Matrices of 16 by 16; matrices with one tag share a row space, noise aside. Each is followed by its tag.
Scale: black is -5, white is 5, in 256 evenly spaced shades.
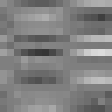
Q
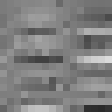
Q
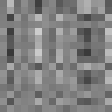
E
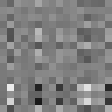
E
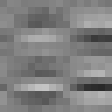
Q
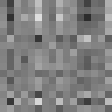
E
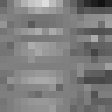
Q
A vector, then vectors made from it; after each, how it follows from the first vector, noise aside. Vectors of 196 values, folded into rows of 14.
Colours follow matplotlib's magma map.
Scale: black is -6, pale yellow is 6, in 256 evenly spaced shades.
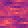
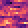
scaled up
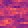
copied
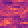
copied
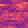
reversed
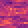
copied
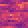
reversed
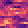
scaled up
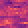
copied
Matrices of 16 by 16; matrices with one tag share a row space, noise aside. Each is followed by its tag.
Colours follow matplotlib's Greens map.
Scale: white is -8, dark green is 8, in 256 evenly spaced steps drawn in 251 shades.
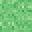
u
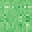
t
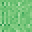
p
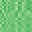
p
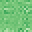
t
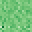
p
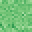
u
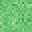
u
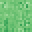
t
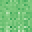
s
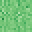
p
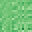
u
